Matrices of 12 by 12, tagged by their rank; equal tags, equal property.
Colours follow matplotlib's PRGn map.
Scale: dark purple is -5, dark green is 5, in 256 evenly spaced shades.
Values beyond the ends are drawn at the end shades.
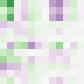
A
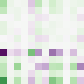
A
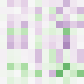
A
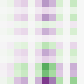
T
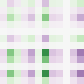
T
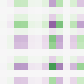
T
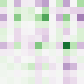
A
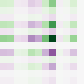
T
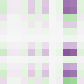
T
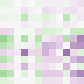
A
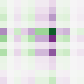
T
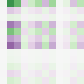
T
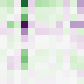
A
